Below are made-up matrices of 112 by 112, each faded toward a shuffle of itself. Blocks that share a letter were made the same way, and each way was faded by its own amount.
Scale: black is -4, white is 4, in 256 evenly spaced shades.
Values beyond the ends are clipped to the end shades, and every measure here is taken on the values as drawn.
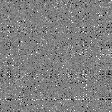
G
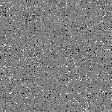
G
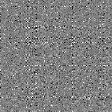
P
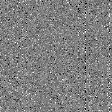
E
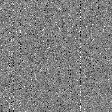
E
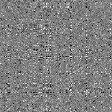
P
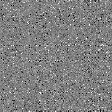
G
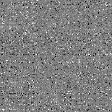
G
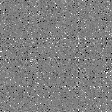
G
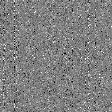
E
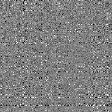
P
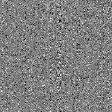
E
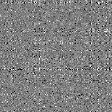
P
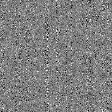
E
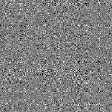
P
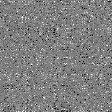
G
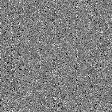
E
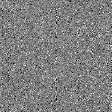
E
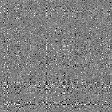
P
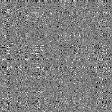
P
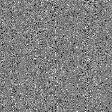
E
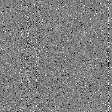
E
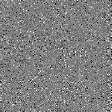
G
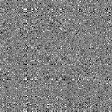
P
